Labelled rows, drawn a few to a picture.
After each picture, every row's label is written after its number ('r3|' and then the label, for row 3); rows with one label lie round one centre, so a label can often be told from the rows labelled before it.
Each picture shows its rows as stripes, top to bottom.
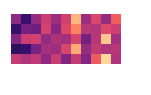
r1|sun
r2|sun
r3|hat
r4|sun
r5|hat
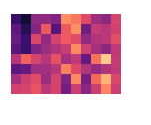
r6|sun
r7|sun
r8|sun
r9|sun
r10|hat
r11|sun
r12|hat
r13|hat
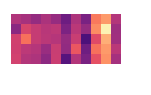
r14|hat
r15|hat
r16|hat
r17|hat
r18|hat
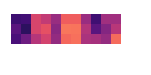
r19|sun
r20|sun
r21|sun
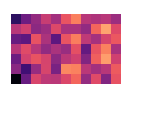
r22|sun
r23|hat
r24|sun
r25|hat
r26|hat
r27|sun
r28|sun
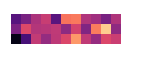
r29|sun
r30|hat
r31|sun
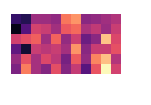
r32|sun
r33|sun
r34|hat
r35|sun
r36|hat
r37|hat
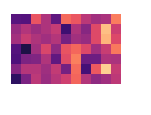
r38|sun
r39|hat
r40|hat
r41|sun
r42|sun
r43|hat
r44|sun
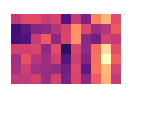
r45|hat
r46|sun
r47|sun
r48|hat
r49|hat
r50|hat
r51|hat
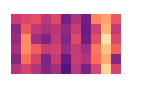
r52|hat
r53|hat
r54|hat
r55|hat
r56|hat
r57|hat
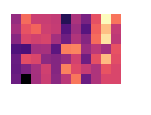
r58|hat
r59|hat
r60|hat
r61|sun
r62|hat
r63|sun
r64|sun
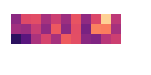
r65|hat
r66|hat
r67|sun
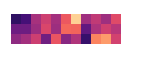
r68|sun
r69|sun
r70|hat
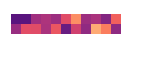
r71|sun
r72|hat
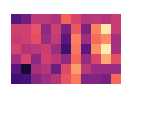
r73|sun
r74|hat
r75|hat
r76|hat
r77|hat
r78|sun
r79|sun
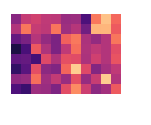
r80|hat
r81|hat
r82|sun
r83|sun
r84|sun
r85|sun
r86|hat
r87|sun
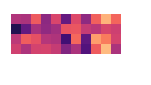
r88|hat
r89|sun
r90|hat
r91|hat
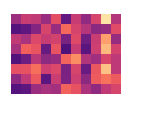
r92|hat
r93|sun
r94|hat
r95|hat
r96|sun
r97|hat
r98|hat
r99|sun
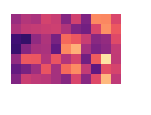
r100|hat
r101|hat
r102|sun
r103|sun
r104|hat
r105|sun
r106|hat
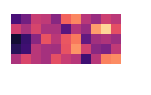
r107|sun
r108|hat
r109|sun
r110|sun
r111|hat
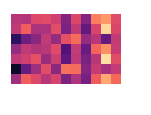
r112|hat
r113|hat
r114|sun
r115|hat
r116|hat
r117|sun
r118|hat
